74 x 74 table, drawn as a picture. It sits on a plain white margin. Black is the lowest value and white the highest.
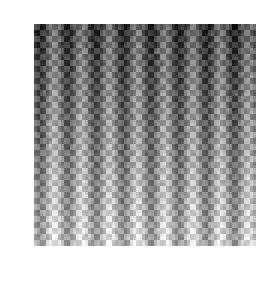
Upright stripes repeat 8 times across the table. Values rise toward the bottom. On average the colour sits 50% of the way up the scale.
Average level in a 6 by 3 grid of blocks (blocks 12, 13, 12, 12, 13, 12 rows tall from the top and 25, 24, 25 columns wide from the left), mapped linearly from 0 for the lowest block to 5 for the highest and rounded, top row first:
000 / 111 / 222 / 333 / 444 / 555
